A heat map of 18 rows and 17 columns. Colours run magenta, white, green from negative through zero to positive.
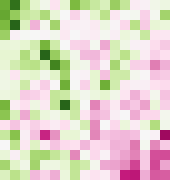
Stripes: none. Histogram: bell-shaped. Slope: up to the top left. Ninth with the highest average: top left. Ninth with the lowest average: bottom right. Odd rows or columns: none. Mirror symmetry: none. Average level on the scale: 50%.
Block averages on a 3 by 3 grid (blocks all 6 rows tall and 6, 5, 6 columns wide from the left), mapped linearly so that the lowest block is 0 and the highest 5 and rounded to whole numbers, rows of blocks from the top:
533
432
320
